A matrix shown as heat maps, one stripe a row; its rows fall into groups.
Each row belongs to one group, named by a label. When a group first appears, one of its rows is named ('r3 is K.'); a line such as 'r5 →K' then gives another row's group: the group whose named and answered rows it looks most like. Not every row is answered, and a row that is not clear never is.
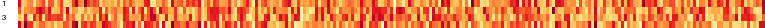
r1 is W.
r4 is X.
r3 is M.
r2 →M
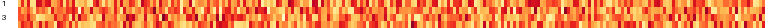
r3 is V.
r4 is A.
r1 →M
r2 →X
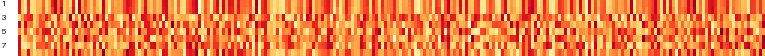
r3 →A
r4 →X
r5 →M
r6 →W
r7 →M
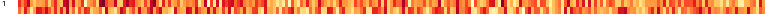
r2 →M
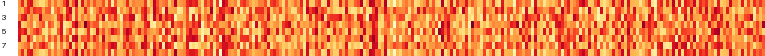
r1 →V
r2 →A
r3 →A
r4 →W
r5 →A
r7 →A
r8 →V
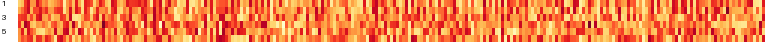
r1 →A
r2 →A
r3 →A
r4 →X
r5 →V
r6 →A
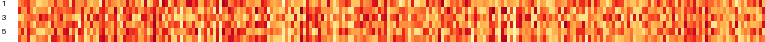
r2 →X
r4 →X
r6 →X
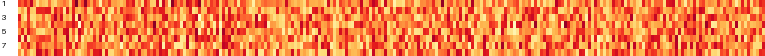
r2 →M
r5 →V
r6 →M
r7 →A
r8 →M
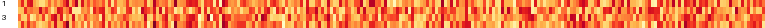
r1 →V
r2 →A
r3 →W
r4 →V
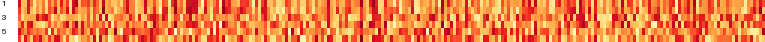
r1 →W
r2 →W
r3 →M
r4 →V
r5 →X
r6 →M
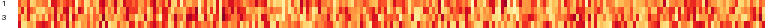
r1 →X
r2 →V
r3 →W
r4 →M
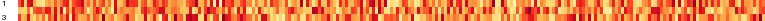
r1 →V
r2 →M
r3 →W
